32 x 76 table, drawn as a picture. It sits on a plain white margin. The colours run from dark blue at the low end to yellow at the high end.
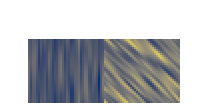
The table splits into one row of 2 panels. Panel 1,1: low, streaked downward. Panel 1,2: middling, slanting down to the right, strong in contrast.
